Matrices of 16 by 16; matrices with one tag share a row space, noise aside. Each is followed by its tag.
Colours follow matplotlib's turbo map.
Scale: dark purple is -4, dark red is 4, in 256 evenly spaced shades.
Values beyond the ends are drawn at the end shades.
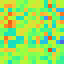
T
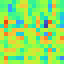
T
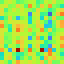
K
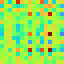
K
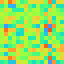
T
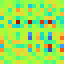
K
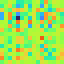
K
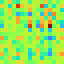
K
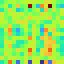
K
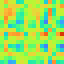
T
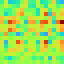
T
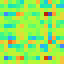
T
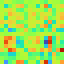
T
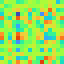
K
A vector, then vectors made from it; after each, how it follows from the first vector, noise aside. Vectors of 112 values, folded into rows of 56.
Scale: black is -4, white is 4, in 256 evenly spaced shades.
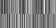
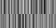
sign-scrambled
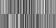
sign-scrambled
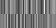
sign-scrambled
